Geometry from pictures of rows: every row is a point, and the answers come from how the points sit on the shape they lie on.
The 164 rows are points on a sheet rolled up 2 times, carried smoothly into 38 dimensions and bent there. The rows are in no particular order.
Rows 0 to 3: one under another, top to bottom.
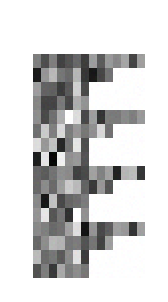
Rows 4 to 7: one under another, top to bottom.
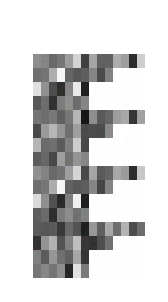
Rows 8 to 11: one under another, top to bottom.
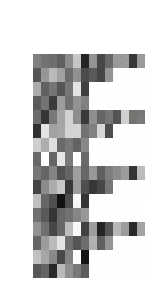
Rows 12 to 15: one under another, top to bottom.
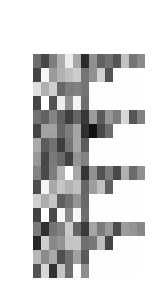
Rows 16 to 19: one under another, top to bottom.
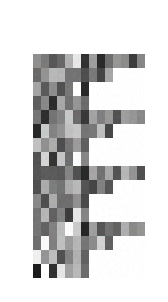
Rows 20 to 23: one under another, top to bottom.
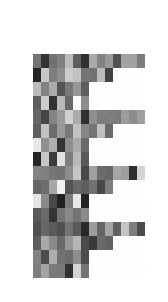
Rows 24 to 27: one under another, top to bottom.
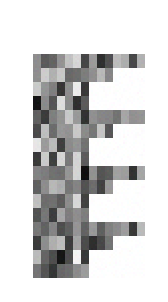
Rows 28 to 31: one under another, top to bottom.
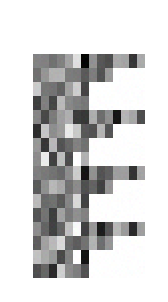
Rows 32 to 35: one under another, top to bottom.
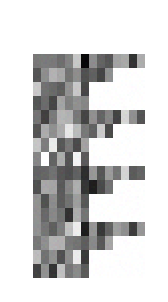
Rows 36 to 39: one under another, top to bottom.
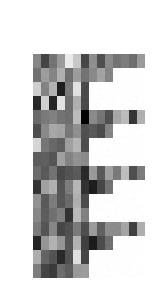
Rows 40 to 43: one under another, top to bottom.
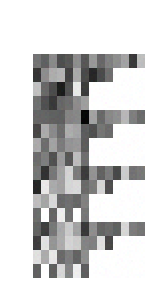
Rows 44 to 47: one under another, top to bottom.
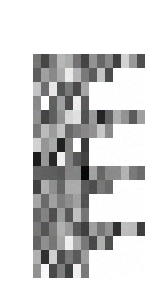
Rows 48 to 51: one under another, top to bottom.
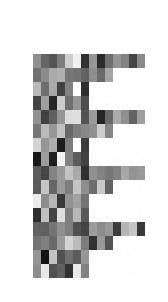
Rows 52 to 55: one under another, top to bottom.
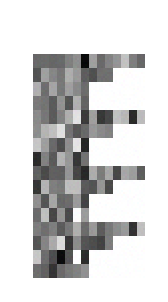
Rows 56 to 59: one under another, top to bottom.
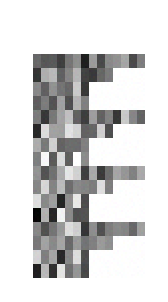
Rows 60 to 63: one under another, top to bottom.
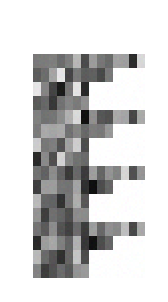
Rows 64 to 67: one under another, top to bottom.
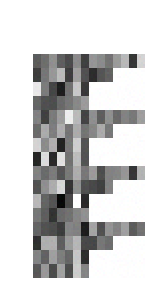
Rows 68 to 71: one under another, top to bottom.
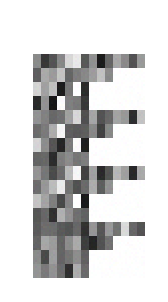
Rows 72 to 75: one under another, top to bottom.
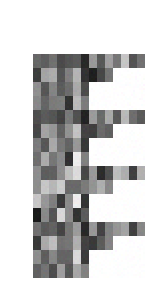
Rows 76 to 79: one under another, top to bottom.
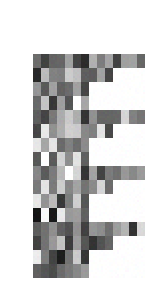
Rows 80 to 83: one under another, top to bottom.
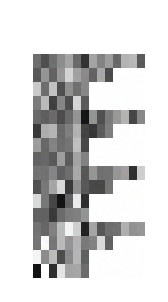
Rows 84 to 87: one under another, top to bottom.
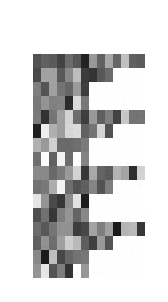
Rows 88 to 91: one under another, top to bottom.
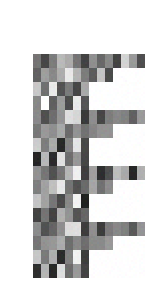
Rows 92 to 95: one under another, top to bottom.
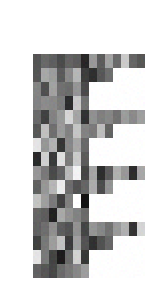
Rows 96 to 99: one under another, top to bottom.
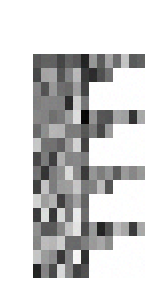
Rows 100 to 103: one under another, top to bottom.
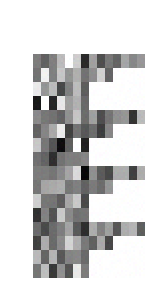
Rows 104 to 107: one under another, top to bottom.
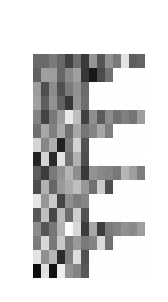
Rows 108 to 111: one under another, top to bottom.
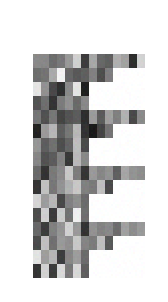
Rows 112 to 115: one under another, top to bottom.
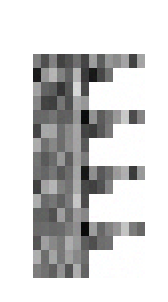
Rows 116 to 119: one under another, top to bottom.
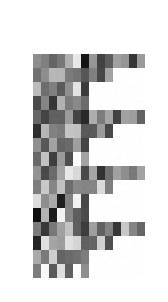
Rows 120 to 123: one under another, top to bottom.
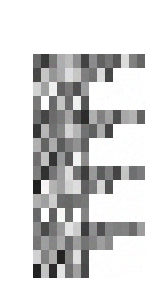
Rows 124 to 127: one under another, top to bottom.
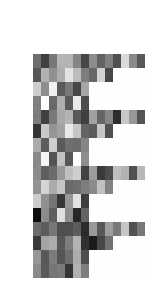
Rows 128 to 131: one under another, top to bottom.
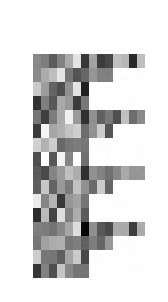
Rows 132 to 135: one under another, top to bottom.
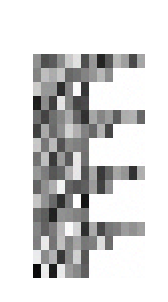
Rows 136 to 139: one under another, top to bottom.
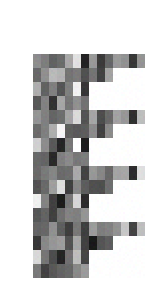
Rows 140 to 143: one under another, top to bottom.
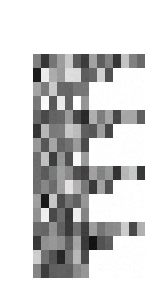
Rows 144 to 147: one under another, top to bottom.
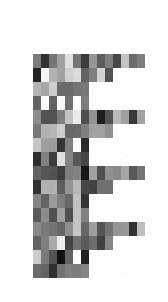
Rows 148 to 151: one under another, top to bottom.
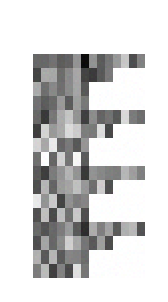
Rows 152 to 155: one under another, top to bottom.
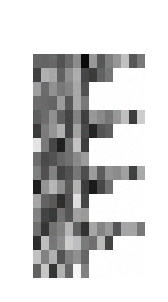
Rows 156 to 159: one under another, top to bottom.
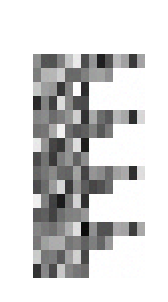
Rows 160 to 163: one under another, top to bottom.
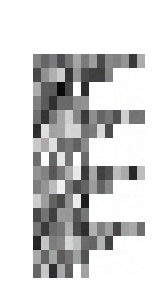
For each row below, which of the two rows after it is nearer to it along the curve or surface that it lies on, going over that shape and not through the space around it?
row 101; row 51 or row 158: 158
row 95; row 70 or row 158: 158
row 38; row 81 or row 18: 18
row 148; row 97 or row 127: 97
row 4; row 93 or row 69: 69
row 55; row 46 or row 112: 112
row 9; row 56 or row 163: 163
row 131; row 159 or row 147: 159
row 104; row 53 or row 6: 6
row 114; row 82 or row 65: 65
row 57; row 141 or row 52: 141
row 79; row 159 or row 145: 145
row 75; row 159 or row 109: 159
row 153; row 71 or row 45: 71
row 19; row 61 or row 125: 125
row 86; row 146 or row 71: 71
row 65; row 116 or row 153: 116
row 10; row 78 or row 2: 78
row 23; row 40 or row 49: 40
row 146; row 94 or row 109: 109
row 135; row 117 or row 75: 117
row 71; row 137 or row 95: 95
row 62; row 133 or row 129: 133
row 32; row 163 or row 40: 163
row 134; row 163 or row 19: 19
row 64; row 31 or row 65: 31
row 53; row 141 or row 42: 42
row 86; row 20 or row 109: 109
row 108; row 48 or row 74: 74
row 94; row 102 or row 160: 160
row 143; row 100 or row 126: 126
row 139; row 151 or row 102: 151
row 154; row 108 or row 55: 55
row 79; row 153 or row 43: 153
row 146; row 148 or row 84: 148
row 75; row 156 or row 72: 72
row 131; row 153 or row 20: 20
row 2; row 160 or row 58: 58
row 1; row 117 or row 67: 117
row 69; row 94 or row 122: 94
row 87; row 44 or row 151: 44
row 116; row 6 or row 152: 152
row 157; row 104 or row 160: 160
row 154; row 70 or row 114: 70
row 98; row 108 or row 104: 104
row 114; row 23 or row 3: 3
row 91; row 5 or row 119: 5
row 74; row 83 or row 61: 83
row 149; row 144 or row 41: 144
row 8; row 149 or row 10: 10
